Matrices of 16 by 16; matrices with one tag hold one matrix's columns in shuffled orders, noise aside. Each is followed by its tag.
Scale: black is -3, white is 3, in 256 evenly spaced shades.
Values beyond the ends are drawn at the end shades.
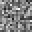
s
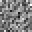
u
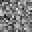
s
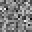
s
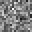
s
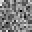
u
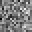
s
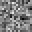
s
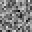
u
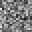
s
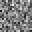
u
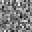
u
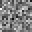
s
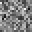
s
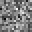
s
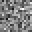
s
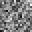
u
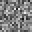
s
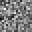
s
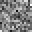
u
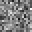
s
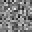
s
